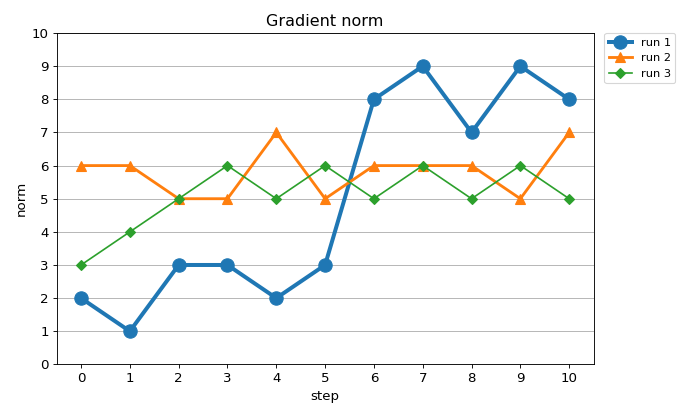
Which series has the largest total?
run 2
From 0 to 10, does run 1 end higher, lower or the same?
higher
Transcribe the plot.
Title: Gradient norm
x-axis: step, ticks 0 1 2 3 4 5 6 7 8 9 10
y-axis: norm, ticks 0 1 2 3 4 5 6 7 8 9 10
Legend: run 1, run 2, run 3
Values:
run 1: 2 1 3 3 2 3 8 9 7 9 8
run 2: 6 6 5 5 7 5 6 6 6 5 7
run 3: 3 4 5 6 5 6 5 6 5 6 5
